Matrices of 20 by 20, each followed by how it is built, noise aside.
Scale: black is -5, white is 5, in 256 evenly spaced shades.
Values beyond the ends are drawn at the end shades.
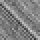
Toeplitz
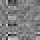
low rank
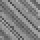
Toeplitz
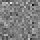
low rank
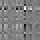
low rank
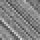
Toeplitz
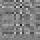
low rank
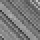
Toeplitz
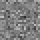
low rank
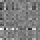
low rank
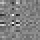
low rank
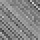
Toeplitz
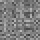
low rank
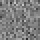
low rank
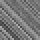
Toeplitz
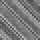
Toeplitz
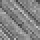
Toeplitz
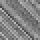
Toeplitz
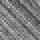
Toeplitz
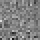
low rank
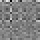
low rank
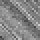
Toeplitz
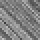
Toeplitz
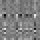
low rank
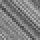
Toeplitz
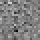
low rank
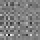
low rank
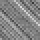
Toeplitz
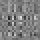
low rank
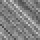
Toeplitz
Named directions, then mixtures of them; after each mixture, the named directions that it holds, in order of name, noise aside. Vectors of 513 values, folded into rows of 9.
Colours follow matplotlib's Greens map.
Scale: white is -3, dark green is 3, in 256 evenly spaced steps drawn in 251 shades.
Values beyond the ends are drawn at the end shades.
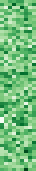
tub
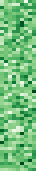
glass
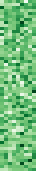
glass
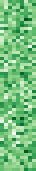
glass, tub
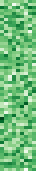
glass, tub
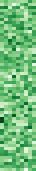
glass, tub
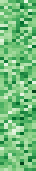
glass, tub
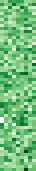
tub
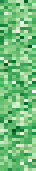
glass, tub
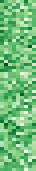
glass, tub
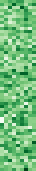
tub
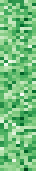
glass, tub
